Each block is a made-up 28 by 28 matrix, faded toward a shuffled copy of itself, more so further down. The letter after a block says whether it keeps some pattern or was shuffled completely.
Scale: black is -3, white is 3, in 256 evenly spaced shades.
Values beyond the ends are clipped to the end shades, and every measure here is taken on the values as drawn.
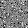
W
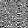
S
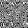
S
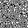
W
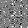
S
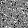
W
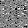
S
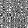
S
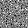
W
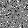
W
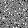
W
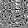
S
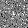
W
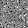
W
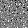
W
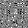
S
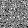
W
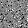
W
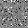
S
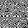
S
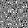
S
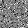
W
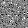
W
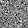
W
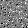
W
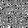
S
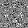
S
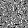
W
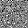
S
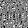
S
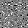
S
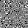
S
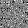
S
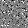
W
